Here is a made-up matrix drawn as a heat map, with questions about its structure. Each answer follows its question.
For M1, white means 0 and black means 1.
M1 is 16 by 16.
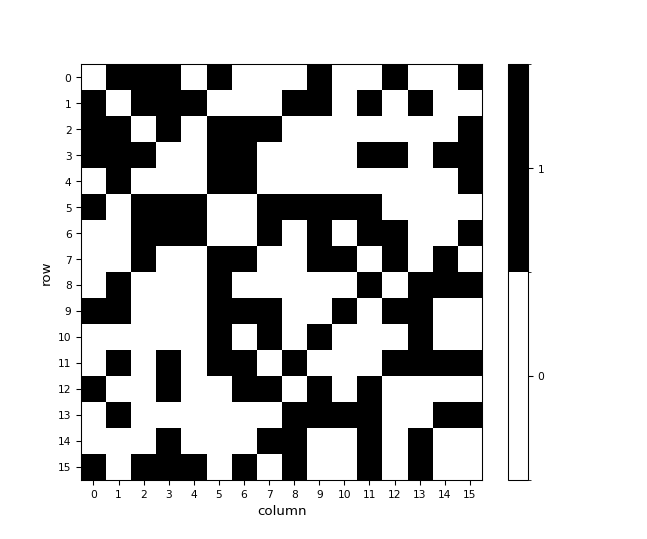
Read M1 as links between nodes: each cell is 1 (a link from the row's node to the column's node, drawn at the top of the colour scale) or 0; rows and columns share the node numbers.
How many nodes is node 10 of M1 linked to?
4
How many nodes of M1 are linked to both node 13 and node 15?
2
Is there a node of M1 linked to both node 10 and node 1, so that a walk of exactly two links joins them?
yes
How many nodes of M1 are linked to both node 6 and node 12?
4
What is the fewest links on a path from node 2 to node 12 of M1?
2
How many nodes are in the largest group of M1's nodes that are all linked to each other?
4
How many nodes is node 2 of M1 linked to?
7
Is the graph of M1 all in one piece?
yes
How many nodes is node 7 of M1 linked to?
7
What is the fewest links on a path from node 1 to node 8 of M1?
1
